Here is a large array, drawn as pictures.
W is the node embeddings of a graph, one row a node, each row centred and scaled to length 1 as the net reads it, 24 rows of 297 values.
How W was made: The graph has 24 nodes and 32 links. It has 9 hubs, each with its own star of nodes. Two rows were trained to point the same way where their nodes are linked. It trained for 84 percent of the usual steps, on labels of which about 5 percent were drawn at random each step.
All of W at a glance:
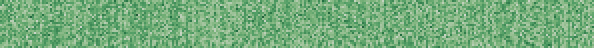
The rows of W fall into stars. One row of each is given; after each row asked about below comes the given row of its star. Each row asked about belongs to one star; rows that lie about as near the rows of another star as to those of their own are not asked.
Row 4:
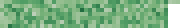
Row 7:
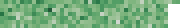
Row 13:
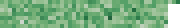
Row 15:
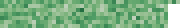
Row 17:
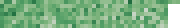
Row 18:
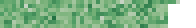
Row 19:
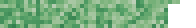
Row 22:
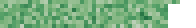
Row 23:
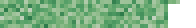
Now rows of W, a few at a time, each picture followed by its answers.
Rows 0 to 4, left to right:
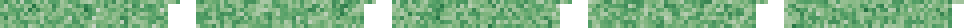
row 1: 18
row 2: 13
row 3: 23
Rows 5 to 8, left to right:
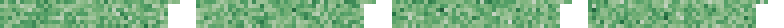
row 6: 7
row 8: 19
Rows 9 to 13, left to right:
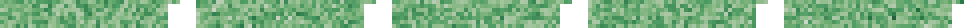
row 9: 7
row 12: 4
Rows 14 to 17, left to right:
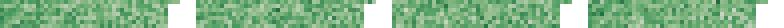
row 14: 17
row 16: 23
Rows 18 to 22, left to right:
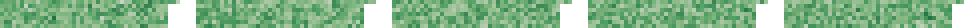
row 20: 15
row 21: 15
